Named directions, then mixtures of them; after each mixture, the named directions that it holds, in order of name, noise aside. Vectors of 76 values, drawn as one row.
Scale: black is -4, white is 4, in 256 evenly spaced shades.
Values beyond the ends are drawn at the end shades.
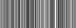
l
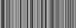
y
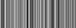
l, y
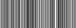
l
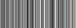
l, y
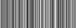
l, y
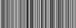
l, y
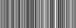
l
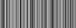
y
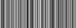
l, y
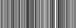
l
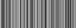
y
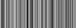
l, y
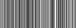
l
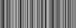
y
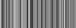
y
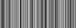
l, y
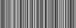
l, y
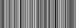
l, y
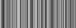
y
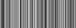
l, y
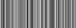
l, y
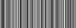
y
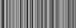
y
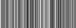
l, y
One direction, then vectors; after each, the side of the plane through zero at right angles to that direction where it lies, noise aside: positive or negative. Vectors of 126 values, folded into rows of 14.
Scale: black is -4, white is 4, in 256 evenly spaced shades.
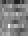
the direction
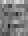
negative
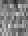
positive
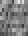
negative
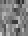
positive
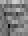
negative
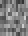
positive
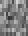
negative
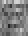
negative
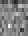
positive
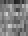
positive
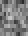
positive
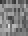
positive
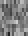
negative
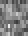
positive
